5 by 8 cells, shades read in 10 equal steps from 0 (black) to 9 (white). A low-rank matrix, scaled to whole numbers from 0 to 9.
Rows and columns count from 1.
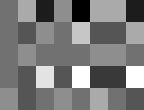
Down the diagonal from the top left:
4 3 4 3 4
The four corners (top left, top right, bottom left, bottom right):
4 1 5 3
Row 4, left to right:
4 3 8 3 9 2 2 9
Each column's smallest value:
4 3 1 3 0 2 2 1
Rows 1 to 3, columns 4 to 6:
5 0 6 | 4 7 3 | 4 4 5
